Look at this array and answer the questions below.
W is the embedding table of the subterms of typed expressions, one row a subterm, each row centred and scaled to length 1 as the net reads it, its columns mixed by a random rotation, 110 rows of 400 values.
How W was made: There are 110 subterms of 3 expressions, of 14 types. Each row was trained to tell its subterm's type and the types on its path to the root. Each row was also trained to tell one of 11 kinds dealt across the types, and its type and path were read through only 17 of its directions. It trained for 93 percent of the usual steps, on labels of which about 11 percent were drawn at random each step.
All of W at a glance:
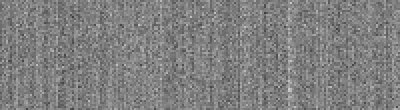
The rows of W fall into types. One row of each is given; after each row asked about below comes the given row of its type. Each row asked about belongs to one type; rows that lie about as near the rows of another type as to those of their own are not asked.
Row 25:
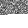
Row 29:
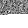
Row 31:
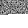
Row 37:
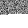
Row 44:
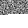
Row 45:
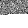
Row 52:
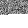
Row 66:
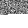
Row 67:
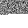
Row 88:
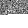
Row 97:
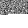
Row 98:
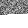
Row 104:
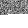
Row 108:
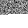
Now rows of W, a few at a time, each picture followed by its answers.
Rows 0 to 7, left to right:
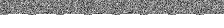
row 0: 37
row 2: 98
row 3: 88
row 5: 44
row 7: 44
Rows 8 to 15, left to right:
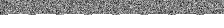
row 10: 98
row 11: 104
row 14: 29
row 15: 66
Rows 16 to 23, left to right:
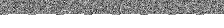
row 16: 67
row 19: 97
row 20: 88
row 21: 98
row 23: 104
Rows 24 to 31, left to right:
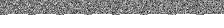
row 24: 25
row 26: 66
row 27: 37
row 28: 98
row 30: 37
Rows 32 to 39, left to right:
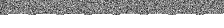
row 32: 25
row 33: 45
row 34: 31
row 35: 31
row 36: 67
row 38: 104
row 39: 108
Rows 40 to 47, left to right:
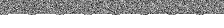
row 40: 67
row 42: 104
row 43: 108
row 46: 98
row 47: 29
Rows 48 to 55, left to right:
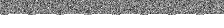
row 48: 67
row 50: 67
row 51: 108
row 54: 108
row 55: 108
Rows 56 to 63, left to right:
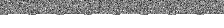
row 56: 31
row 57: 108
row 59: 44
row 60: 97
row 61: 88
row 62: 88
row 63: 37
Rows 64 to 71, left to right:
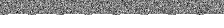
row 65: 44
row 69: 97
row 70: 31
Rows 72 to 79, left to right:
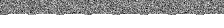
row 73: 31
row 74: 45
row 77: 97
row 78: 88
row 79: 45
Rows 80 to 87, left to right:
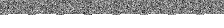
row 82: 88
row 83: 31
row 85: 31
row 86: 44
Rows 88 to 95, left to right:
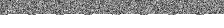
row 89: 97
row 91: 97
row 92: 108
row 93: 25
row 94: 97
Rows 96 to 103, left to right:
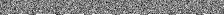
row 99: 44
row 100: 37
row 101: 88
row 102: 37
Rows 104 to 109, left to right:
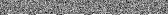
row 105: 45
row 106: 98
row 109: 98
